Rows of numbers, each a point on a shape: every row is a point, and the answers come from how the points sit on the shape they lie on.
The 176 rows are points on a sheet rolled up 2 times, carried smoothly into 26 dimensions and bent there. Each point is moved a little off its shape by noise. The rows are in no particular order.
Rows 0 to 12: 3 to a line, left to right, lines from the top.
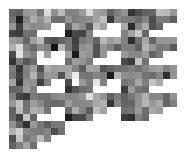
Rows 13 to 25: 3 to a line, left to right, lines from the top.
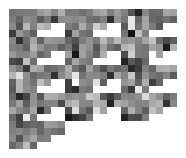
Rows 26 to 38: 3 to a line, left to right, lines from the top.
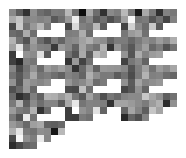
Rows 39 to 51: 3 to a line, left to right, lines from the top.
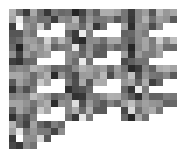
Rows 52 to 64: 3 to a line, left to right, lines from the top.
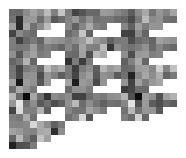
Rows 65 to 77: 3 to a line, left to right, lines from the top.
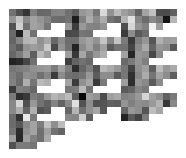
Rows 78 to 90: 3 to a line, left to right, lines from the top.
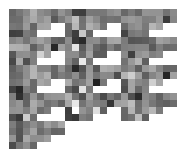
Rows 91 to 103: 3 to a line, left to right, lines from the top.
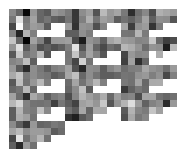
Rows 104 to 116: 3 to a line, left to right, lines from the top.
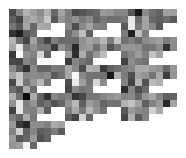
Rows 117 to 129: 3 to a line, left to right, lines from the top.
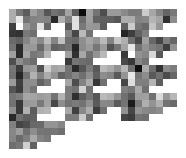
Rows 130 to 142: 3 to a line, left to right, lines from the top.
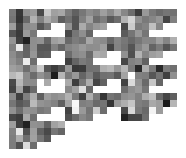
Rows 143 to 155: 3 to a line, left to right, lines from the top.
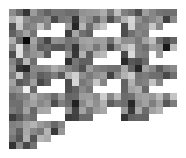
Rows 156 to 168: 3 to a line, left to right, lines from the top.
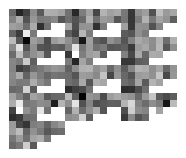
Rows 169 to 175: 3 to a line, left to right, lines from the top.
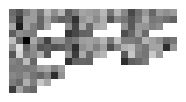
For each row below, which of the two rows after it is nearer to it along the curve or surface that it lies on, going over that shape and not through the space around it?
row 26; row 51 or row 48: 48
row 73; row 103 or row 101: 101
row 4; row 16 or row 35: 35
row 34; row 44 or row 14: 14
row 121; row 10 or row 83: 10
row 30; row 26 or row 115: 115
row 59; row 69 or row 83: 69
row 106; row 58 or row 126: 58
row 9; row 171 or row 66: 171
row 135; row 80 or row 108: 80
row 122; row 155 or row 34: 155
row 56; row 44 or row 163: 163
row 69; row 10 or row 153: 153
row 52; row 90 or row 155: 155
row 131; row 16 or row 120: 16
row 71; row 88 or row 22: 22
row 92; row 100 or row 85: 85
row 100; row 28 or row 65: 65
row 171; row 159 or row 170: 170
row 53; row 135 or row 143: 135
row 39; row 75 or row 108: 75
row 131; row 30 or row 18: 30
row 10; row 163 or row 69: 163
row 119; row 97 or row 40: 97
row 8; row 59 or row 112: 112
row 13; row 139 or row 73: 139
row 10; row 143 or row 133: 143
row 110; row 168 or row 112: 168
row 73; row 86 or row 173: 173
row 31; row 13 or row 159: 13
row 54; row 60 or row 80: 80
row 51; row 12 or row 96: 96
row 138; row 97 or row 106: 106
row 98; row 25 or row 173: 25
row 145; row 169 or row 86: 86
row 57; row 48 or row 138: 48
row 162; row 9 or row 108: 9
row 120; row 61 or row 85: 85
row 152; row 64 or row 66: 64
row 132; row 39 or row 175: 175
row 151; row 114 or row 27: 114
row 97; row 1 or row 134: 1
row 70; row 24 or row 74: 74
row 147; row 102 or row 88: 102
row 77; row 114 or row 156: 156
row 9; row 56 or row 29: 56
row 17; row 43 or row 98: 43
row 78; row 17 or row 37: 37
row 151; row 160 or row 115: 115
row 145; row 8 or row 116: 8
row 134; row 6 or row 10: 10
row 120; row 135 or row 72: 72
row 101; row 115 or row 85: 115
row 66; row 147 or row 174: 147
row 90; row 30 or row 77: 30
